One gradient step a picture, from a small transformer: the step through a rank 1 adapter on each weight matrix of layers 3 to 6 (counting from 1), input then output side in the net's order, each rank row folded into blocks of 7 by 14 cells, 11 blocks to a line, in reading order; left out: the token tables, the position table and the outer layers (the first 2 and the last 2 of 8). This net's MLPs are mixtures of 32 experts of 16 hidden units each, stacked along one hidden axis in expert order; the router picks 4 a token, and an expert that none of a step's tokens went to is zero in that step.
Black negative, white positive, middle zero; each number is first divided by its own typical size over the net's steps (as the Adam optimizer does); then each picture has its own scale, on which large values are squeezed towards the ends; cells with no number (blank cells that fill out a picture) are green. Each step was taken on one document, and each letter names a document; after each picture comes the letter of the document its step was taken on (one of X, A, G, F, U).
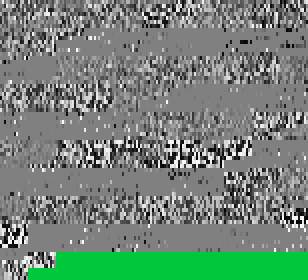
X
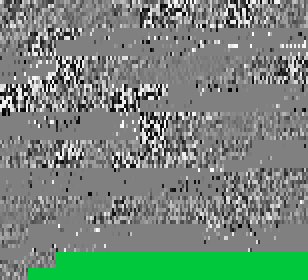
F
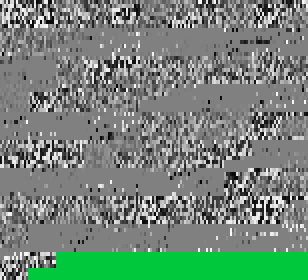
X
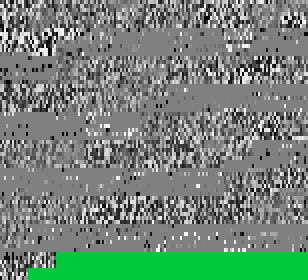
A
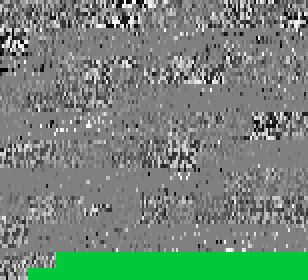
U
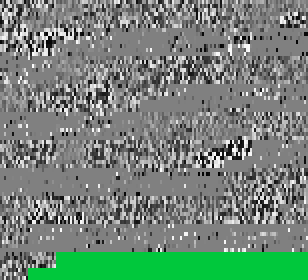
A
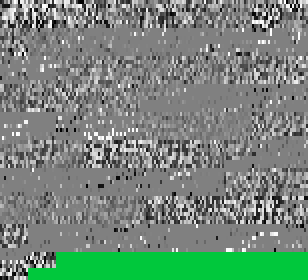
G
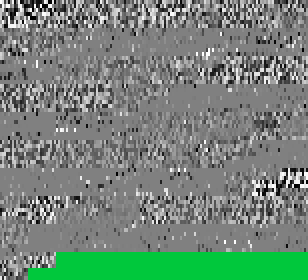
U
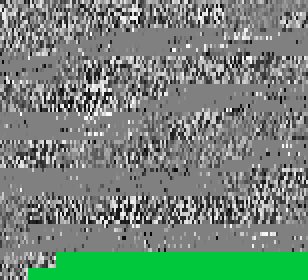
A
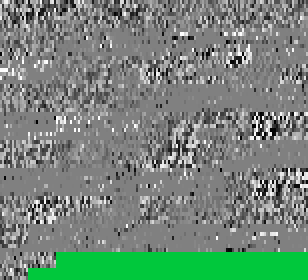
U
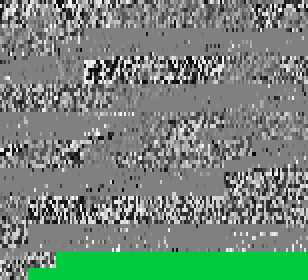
X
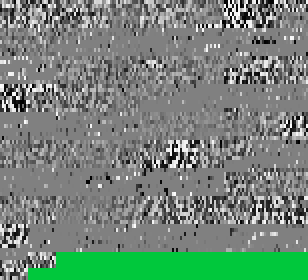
G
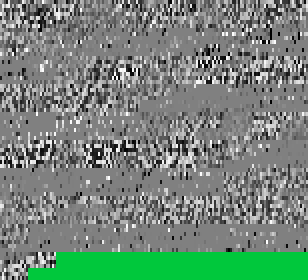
G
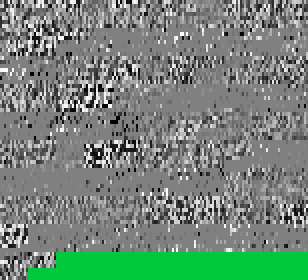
G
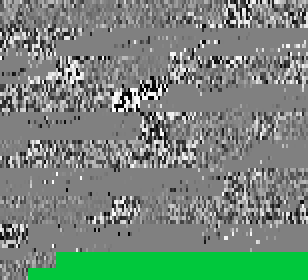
F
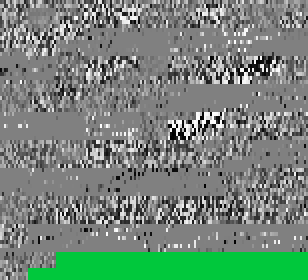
A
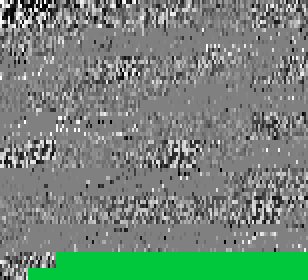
U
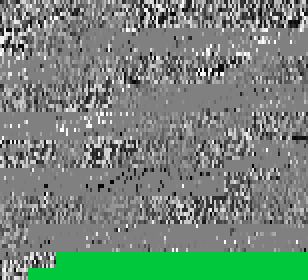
G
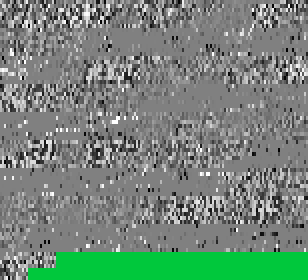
G
